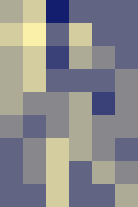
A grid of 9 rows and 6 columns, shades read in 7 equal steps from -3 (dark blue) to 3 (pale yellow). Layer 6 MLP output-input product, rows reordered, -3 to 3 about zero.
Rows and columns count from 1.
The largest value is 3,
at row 2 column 2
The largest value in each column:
2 3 2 2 1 1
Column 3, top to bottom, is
-3 -1 -2 -1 0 0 2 2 2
